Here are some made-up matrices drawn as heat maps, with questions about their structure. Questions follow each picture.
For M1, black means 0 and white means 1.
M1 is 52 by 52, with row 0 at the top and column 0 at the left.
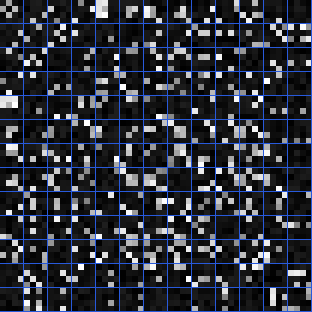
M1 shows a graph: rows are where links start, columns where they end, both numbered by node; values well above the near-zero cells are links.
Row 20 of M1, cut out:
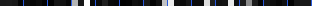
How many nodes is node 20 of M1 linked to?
7
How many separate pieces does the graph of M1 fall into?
3
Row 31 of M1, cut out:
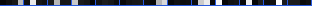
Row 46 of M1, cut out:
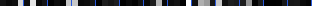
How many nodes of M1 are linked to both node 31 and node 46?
8
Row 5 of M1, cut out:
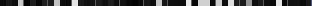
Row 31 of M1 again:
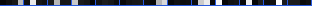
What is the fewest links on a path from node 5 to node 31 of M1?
1
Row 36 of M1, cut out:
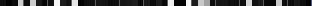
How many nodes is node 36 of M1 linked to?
10
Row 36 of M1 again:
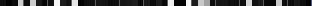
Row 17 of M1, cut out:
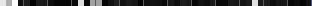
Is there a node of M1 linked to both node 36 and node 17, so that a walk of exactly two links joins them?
no
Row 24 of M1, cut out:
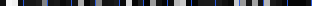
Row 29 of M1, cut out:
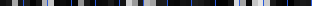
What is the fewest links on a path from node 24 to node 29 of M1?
1
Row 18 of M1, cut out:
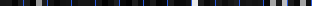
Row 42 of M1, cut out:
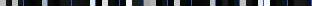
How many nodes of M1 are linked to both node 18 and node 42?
0
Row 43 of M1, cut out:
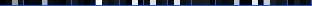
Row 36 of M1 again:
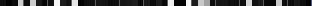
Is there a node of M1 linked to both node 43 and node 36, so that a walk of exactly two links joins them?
no
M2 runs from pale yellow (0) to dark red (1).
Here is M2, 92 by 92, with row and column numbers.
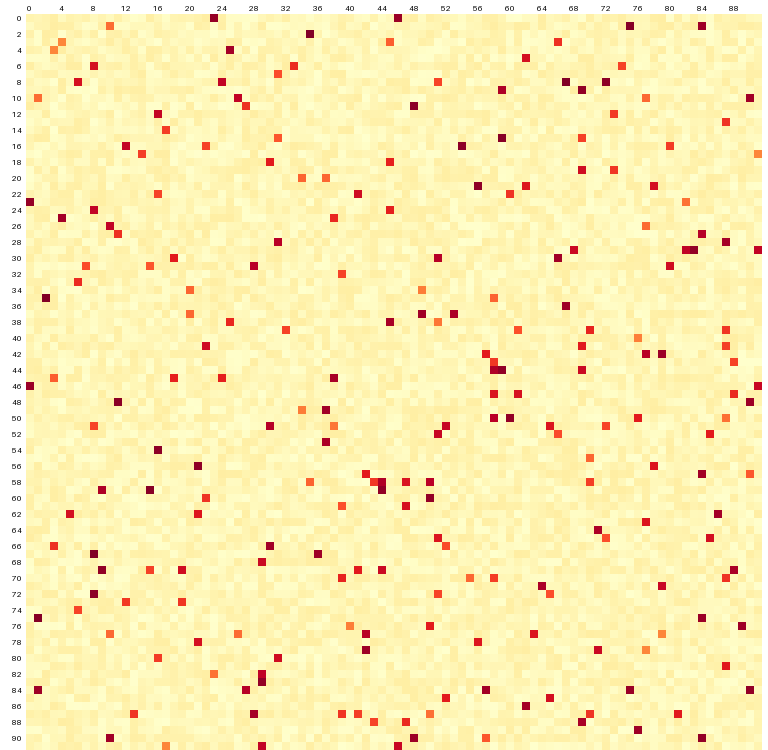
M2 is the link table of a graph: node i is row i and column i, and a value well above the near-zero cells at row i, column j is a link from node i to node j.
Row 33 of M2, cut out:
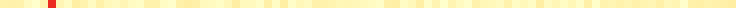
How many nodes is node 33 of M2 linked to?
1
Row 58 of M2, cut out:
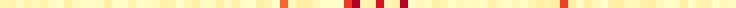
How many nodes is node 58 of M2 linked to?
6
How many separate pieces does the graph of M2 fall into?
6
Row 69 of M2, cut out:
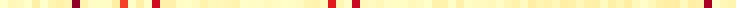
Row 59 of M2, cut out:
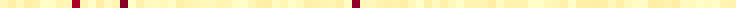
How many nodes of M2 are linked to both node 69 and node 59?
3
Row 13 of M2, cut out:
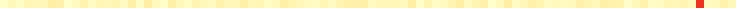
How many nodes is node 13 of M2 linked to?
1
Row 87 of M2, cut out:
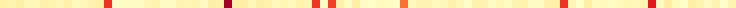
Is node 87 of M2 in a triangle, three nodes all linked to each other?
yes
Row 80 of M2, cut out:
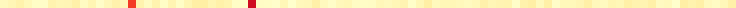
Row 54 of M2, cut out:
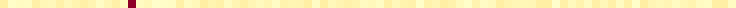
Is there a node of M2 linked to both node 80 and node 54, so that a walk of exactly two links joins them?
yes
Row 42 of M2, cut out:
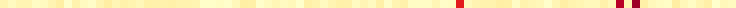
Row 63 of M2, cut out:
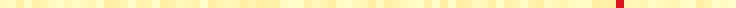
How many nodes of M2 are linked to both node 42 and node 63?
1
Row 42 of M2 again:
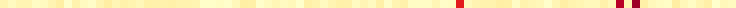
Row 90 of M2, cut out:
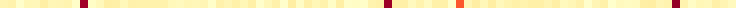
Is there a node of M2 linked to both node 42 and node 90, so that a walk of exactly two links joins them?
yes
